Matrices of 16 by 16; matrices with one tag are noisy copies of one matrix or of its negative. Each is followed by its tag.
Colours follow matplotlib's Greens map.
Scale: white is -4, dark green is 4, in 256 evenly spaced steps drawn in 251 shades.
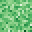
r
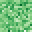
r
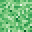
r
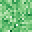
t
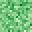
r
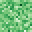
r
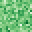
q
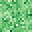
t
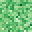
r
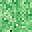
t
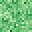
t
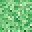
r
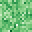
t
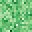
t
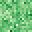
t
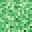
r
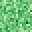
q
